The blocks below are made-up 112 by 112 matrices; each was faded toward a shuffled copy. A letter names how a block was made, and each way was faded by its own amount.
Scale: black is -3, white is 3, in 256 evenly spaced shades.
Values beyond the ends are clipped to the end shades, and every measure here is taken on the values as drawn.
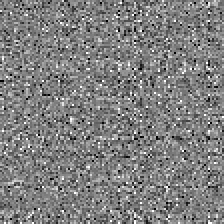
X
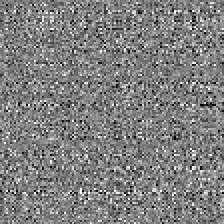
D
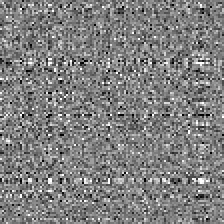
D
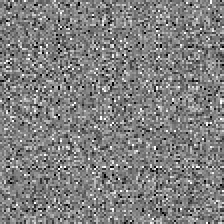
X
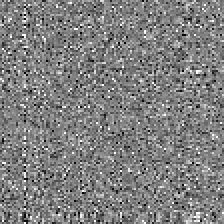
X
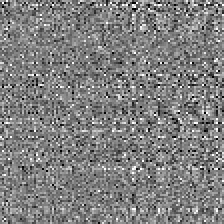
D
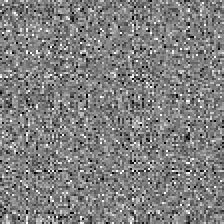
X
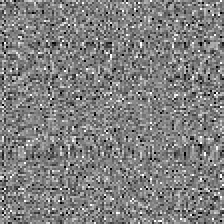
X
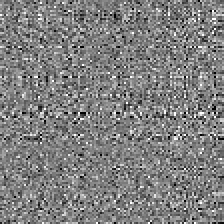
D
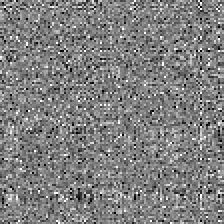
X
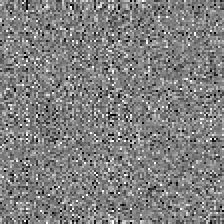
X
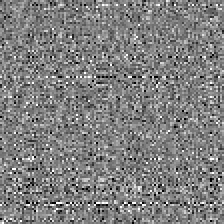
D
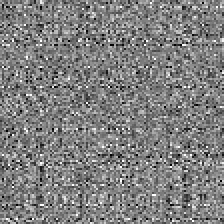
D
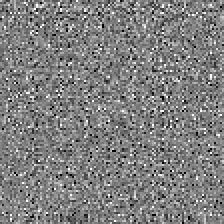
X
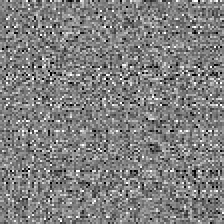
D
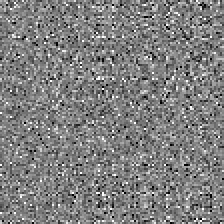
X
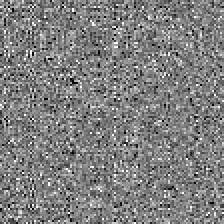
X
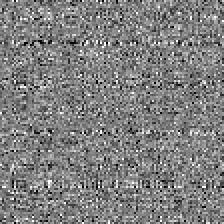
D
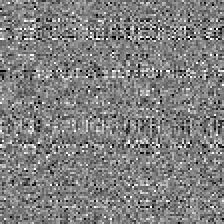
D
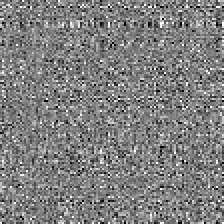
D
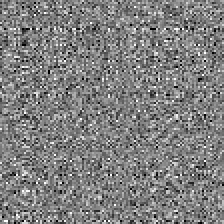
D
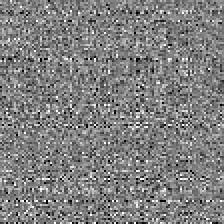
D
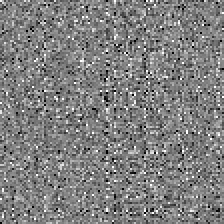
X
